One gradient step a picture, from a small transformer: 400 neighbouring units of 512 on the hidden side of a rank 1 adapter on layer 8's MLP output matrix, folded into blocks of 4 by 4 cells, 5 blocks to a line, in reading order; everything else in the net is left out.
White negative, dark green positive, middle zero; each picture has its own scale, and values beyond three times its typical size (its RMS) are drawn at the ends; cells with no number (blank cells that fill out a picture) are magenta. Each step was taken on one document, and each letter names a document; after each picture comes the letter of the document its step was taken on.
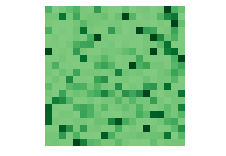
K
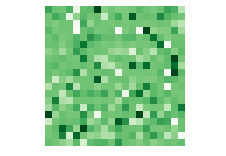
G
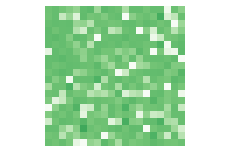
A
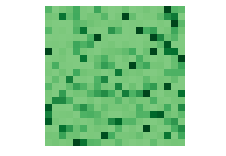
G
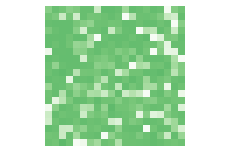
A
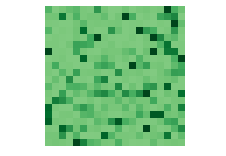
K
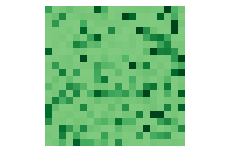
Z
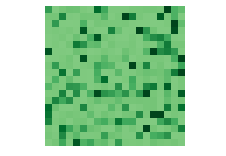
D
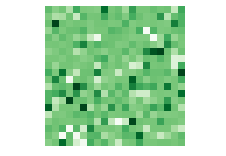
Z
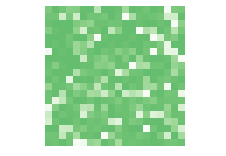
A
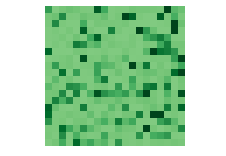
Z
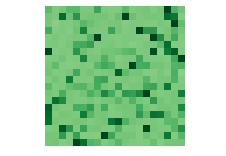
K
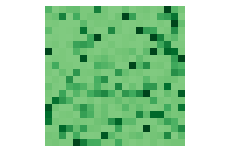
K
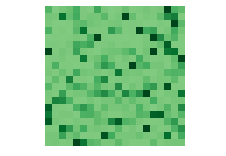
G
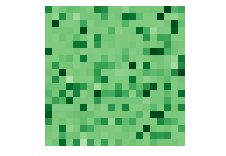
Z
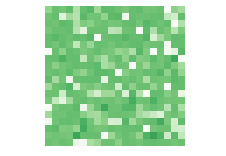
G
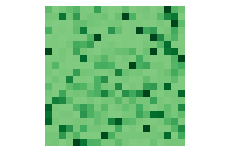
K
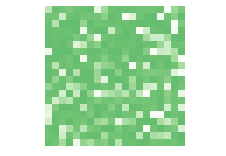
D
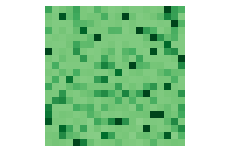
G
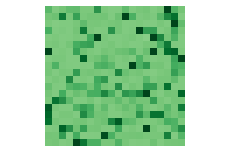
K
